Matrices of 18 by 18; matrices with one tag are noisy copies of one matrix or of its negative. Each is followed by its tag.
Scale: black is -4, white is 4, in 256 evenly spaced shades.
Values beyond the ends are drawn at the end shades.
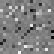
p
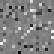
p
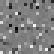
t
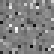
t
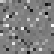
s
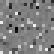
t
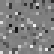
t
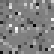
t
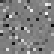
s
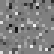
t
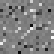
p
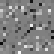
p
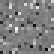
t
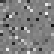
s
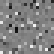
t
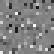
t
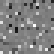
t
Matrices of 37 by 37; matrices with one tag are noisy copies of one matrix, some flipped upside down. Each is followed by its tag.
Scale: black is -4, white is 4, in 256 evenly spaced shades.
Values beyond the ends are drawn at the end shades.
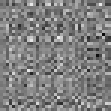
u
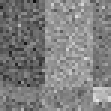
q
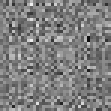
u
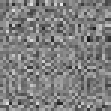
u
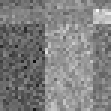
q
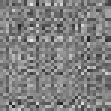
u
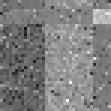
q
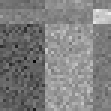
q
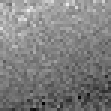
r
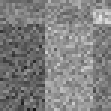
q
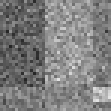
q
